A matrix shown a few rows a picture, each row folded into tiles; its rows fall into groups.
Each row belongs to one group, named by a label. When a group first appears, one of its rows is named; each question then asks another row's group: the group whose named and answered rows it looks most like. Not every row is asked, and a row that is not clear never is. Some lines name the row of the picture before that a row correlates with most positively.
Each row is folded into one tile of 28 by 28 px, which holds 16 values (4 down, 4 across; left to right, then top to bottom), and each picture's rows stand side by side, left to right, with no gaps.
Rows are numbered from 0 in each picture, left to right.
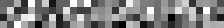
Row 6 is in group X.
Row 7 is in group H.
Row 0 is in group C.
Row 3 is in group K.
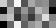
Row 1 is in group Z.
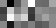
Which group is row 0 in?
K
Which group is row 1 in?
K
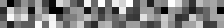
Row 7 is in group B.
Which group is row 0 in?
K
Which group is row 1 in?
Z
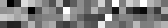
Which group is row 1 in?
B
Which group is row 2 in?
K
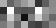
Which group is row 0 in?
H
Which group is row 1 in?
K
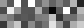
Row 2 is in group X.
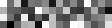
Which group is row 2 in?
C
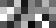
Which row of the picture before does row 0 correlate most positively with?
0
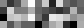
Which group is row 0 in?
K
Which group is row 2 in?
B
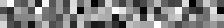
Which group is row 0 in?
B
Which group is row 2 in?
Z
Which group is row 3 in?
K
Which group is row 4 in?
X
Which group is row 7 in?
Z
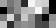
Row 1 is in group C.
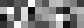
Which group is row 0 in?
X
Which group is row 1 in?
K
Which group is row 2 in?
B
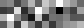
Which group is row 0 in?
Z
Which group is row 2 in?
H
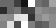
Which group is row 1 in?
K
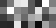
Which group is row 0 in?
X
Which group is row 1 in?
X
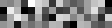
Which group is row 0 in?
Z
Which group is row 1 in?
H
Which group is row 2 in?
B
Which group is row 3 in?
C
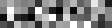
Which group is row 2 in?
H
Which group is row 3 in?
B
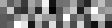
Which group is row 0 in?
C
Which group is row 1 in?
Z
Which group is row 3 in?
X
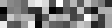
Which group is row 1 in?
B
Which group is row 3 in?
B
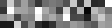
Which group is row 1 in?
K
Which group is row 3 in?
K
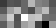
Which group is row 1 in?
B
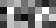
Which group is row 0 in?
H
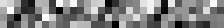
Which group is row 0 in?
C
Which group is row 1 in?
Z
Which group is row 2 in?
H
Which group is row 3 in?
C
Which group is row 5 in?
C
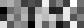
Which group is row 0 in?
B
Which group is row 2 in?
X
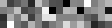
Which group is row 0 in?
Z
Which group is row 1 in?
Z
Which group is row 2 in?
Z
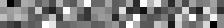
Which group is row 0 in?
K
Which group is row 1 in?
C
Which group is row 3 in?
K
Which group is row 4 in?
C
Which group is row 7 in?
Z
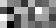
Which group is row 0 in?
B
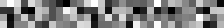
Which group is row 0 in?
B
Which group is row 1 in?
B
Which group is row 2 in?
Z
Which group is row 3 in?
B
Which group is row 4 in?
Z
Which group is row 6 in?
B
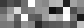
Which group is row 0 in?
Z
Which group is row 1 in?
K
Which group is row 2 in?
H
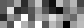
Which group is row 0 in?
C
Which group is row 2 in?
B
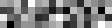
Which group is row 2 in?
B
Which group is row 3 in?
H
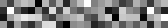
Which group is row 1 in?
H
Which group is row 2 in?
K
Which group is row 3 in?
K
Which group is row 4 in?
K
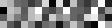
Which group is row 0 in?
B
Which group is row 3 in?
X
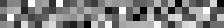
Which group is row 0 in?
Z
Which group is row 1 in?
C
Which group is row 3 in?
Z
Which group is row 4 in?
H
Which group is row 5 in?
H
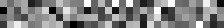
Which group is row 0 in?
H
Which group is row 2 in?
K
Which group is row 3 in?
H
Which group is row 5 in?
Z
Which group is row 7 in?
B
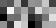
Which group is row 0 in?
X
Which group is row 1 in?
X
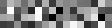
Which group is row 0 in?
X
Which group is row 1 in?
H
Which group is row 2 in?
H
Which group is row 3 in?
X
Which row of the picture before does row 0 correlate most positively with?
1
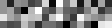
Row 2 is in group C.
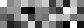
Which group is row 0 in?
K
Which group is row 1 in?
B
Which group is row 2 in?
X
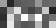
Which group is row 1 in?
Z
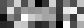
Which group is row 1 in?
K
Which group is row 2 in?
Z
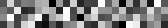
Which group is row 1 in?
B
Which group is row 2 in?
H
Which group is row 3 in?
X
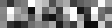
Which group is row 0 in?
K
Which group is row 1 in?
H
